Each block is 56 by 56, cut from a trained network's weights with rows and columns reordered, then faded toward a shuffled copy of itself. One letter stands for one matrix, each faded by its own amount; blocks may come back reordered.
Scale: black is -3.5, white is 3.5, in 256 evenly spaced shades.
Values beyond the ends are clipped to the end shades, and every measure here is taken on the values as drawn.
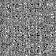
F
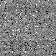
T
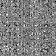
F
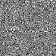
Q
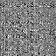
F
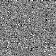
Q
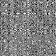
F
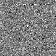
Q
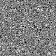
Q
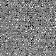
T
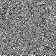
Q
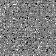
T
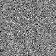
Q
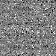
T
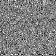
Q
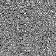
Q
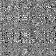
F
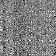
F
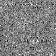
Q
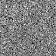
Q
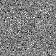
Q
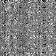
F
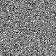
Q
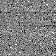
T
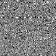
Q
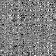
F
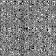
F
